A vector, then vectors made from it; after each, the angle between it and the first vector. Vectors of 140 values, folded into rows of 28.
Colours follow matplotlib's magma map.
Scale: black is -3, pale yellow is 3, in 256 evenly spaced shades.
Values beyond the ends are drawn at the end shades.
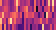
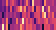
partly opposed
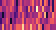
nearly opposite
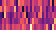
partly opposed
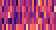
partly opposed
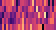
nearly opposite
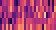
nearly opposite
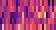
nearly opposite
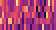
nearly parallel
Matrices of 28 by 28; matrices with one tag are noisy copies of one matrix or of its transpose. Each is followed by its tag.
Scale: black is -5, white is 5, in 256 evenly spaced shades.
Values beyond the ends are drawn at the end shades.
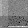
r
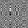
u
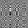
u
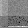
r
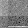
r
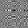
u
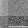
r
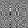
u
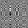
u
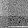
r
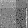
r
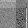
r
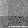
r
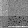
r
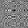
u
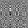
u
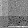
r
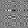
u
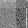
r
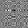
u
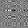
u
